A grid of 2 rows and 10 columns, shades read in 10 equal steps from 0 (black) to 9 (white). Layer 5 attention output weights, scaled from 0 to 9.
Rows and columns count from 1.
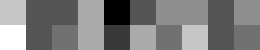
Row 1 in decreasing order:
7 6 5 5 5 3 3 3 3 0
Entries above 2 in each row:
9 9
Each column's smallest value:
7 3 3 6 0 3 4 5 3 4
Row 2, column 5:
2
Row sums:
40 48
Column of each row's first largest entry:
1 1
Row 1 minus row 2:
-2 0 -1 0 -2 -3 1 -2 0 1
